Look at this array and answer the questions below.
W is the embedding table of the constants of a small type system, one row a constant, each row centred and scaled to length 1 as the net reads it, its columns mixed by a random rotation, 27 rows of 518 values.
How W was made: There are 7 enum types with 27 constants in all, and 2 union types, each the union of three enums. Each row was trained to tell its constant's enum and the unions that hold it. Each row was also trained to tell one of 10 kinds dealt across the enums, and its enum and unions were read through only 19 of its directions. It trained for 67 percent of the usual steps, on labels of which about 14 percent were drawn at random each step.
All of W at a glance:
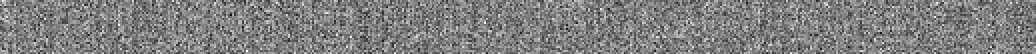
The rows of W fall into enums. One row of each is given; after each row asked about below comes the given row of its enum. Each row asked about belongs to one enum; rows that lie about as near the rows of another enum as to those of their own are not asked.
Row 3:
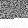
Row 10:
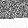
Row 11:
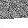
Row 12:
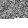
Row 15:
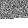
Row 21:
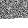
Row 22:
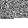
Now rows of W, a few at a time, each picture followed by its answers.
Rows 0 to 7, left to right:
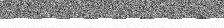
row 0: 21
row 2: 12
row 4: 21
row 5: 10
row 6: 3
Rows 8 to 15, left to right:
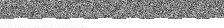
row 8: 10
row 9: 21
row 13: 3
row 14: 3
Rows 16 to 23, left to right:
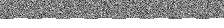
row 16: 12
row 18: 15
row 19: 3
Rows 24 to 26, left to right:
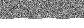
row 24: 15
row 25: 21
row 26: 10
